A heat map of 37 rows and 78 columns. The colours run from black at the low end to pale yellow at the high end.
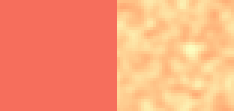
The table splits into one row of 2 panels. Panel 1,1: high, flat. Panel 1,2: very high, blotchy, faint in contrast.
